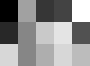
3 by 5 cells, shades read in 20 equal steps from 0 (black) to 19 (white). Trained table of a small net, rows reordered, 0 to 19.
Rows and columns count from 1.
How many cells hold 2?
0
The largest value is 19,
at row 1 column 5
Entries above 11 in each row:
2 2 4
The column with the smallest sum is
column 1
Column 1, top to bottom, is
0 3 16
